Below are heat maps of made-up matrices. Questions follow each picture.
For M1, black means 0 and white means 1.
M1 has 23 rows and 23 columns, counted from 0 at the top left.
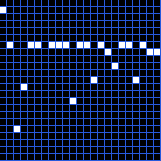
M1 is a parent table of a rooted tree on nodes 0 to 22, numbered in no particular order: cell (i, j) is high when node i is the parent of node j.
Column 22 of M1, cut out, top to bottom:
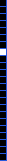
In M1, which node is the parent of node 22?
7
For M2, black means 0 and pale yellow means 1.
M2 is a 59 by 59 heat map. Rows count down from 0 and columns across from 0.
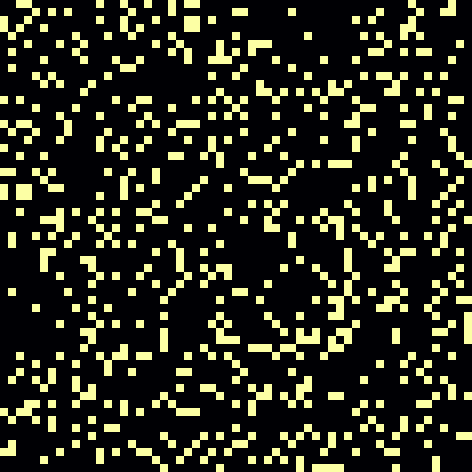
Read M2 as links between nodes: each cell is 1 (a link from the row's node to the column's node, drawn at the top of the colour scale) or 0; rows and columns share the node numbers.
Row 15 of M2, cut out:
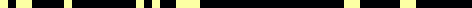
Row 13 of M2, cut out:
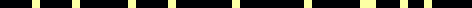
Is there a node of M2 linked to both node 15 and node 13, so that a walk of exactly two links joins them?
yes
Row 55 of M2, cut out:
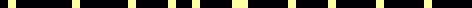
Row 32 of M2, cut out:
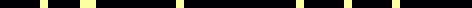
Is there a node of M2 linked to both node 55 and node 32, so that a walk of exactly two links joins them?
no
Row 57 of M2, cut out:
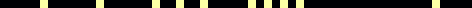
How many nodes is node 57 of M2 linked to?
10
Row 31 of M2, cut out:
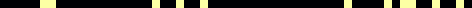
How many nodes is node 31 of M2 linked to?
11
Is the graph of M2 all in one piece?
yes
